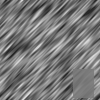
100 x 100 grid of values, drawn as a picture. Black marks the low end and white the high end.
Grain: diagonal, up to the right. Odd patch: calmer, in the bottom right. Histogram: bell-shaped. Odd rows or columns: none.
